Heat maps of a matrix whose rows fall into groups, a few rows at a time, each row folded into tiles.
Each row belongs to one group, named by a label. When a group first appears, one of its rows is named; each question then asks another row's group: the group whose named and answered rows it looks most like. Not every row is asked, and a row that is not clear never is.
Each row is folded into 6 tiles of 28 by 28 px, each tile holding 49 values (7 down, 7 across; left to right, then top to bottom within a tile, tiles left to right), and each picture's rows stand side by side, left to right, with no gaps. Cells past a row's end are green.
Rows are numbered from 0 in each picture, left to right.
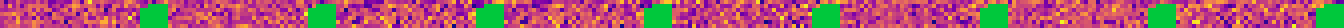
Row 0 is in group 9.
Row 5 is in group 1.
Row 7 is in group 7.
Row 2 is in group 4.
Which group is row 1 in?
4
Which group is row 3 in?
4
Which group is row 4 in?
1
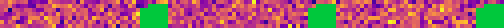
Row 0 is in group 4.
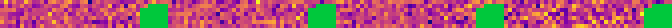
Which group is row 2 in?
1
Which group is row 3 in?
4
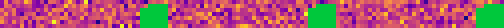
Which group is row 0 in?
1
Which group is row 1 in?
4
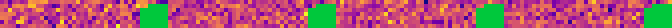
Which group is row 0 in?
7
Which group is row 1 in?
4
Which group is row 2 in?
1
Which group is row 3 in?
9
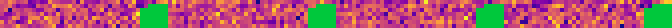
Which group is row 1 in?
1
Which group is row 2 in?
9
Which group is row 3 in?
4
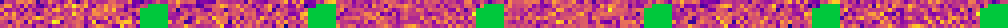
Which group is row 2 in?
4
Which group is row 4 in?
4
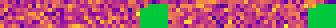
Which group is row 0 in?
4
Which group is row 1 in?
7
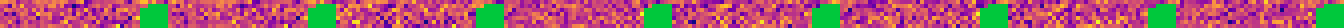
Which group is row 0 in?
1
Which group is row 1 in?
1
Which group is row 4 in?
4
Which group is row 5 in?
4
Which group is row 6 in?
4
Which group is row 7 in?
9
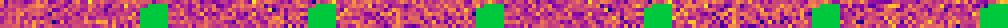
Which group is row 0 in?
9
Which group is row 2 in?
7
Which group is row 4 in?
7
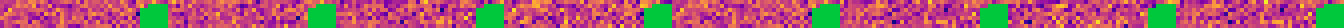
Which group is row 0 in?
7
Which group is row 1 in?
1
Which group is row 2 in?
9
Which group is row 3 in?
7
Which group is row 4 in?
7
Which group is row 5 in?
9
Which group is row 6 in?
4
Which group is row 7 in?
9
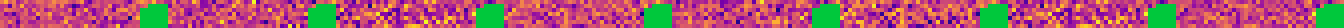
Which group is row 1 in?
1
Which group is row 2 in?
4
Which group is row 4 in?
9
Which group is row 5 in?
7
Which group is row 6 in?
4
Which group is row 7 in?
4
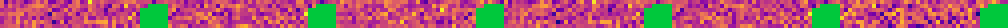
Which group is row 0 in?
9
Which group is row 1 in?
4
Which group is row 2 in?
1
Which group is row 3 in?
9
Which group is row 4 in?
4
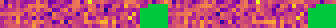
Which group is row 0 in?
9
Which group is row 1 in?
9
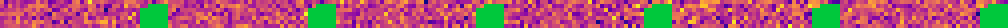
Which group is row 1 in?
4
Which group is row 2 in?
1
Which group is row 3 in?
1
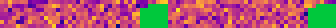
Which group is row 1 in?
7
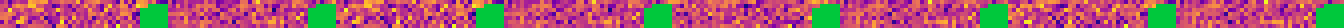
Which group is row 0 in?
7
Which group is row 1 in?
9
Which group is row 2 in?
7
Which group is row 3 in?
9
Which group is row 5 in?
9
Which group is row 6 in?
7
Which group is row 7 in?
9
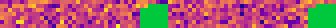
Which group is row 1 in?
1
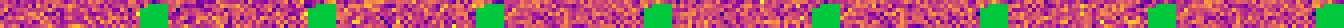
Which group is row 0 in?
4
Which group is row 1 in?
4
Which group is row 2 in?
7
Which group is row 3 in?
7
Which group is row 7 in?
7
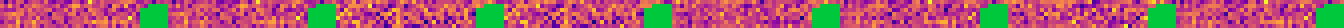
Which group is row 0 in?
9
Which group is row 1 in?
9
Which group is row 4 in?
1
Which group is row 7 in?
9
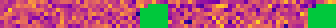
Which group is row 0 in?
7
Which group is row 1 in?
4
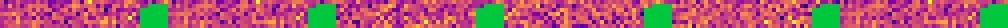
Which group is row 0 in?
9
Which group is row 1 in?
9
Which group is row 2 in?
4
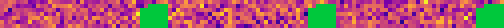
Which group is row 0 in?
4
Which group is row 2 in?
9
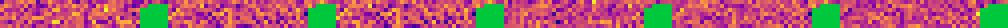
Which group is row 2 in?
7
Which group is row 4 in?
7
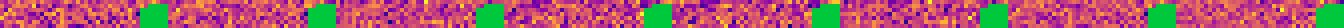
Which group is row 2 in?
9
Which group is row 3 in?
4
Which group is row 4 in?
4
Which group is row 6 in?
7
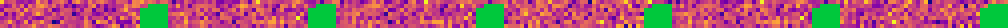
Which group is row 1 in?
9
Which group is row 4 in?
9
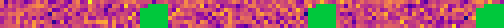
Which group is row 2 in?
1
